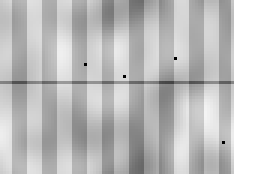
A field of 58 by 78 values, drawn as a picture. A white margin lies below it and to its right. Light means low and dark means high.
Overall the values sit about 30% of the way up the scale. Upright stripes repeat 8 times across the table. Row 28 stands out from the rest. Four lone cells stand out, each far higher than its neighbours. There is no overall slope. The ninth with the highest average is the bottom middle.
